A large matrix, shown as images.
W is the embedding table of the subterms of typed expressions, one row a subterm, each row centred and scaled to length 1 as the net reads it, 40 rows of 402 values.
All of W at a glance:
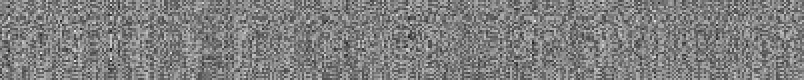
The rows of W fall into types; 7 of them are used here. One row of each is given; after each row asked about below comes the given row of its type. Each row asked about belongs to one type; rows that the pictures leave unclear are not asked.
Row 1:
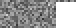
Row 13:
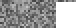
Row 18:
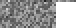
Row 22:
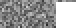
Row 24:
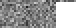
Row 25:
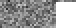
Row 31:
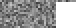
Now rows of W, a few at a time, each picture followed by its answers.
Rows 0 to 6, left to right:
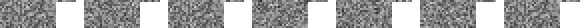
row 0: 22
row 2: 22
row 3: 25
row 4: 1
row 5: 24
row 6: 22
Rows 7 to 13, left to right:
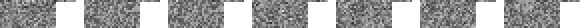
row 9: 18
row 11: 31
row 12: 25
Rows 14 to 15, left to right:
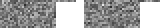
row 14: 1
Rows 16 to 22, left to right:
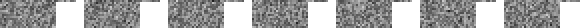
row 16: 18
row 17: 25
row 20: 13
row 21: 25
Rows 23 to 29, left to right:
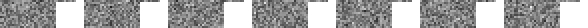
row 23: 13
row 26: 22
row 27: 25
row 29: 18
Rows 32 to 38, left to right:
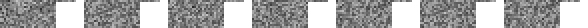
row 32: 13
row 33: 31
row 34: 1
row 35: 24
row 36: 18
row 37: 31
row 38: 18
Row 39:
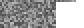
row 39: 31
